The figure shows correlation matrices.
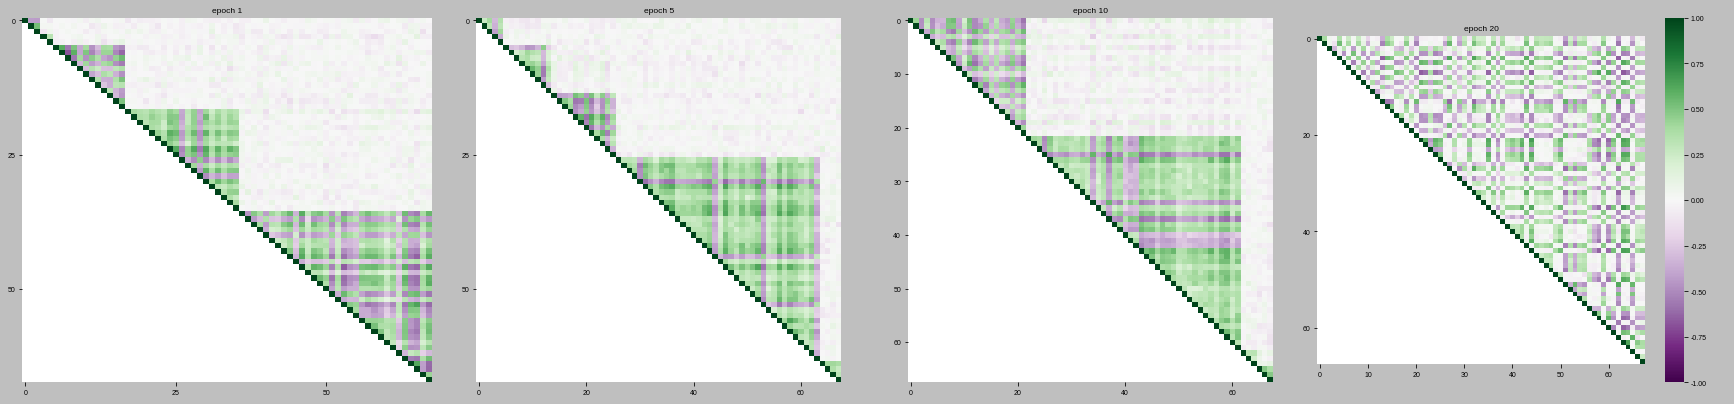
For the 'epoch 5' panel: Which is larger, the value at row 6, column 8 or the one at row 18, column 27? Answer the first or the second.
the first
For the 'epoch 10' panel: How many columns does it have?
68
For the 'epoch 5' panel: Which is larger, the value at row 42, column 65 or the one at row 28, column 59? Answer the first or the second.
the second
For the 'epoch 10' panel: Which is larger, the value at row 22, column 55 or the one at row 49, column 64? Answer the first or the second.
the first
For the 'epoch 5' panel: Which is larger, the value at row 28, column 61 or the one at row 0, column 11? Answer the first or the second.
the first
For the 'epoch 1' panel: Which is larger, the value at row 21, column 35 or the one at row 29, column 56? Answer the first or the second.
the first
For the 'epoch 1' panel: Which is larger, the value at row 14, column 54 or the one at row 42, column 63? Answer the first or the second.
the second
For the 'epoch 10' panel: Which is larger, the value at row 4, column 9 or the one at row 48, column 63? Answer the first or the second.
the first
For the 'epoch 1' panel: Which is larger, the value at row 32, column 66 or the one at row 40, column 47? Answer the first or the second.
the first
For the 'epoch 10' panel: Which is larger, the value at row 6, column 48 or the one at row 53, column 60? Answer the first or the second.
the second
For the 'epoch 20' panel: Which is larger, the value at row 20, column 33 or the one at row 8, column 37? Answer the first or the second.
the second
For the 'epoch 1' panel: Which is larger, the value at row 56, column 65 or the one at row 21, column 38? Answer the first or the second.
the second
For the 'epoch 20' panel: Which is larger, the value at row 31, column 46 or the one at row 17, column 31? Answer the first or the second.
the first
